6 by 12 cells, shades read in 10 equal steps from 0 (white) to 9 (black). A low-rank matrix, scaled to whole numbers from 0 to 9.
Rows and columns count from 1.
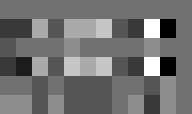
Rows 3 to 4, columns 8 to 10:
5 5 4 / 6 7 0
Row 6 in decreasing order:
7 6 6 6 6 5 5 4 4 4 4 4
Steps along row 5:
same up down up same same down same up down up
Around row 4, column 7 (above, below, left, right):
5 6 3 6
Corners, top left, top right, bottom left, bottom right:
5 5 4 5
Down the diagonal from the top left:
5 7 5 6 6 6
